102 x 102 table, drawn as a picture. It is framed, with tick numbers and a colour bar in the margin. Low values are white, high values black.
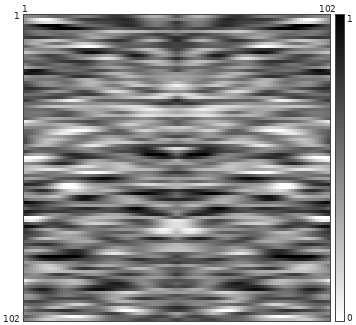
Histogram: bell-shaped. Mirror symmetry: left to right. Grain: streaks across. Slope: none.
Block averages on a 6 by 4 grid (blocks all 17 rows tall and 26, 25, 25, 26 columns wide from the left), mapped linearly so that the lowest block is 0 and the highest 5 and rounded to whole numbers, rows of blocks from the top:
4 5 5 4
4 0 0 4
1 3 3 1
3 4 4 3
4 2 2 4
3 4 4 3
